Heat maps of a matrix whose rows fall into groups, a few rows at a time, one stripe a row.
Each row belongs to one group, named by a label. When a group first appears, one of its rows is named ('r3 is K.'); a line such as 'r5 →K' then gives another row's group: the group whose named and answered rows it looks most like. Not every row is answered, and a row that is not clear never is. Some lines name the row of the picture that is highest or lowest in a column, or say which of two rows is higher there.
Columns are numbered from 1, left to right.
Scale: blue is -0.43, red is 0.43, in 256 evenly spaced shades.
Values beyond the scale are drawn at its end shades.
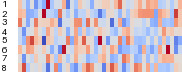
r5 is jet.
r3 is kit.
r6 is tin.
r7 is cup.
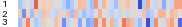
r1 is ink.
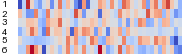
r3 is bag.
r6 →jet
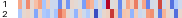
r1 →tin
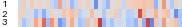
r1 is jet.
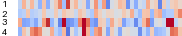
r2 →ink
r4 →ink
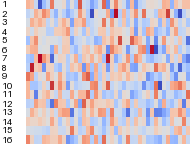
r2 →tin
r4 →bag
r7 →jet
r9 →kit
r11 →kit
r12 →jet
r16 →kit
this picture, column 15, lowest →8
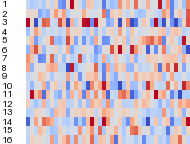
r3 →kit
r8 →tin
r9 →jet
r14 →ink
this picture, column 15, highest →3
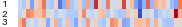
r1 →ink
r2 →ink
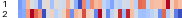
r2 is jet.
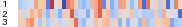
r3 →tin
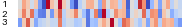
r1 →bag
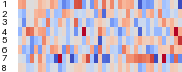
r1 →kit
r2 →tin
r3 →cup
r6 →cup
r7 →jet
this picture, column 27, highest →6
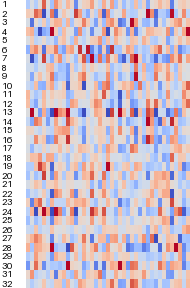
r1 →ink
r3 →cup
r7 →cup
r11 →kit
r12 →kit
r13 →bag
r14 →bag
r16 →bag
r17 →cup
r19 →jet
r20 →ink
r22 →ink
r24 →ink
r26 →ink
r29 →jet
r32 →cup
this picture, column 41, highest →4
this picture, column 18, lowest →30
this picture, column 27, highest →3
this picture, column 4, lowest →4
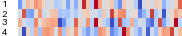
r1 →ink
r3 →kit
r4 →cup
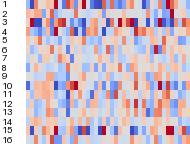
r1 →cup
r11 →tin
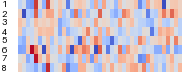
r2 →cup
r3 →kit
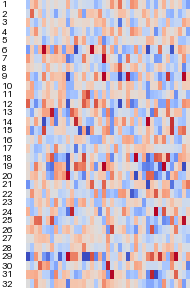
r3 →kit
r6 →ink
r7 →kit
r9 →kit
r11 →kit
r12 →kit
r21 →ink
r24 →tin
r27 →jet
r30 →jet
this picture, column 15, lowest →29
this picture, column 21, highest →30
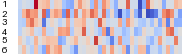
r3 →jet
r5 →kit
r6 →bag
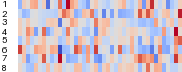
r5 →ink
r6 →kit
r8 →ink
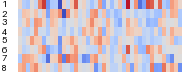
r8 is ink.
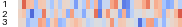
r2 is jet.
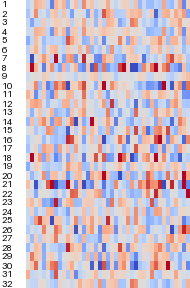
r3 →cup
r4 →jet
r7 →cup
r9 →ink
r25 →jet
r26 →ink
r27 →cup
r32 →cup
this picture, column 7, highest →21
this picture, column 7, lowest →25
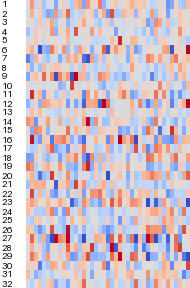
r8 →cup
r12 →ink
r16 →bag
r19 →kit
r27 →bag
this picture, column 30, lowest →28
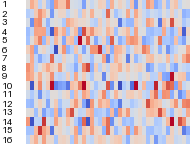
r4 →jet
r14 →cup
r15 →jet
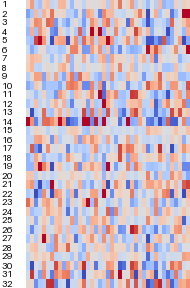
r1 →bag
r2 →ink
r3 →ink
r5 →jet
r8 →bag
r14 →kit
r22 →ink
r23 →kit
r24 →tin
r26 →cup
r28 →bag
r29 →ink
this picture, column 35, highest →5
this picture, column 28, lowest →31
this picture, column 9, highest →14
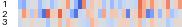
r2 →bag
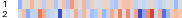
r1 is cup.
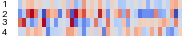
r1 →ink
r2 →jet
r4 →tin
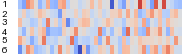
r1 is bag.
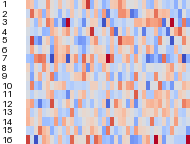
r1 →kit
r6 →bag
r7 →jet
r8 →cup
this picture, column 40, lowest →7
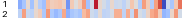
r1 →ink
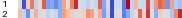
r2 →kit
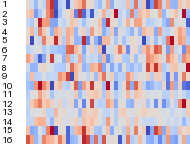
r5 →cup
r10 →jet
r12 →ink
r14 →jet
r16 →kit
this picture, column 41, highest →8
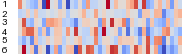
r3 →bag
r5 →ink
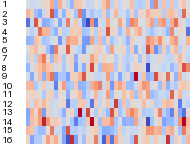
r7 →ink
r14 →ink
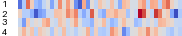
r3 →cup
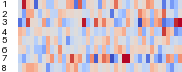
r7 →cup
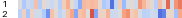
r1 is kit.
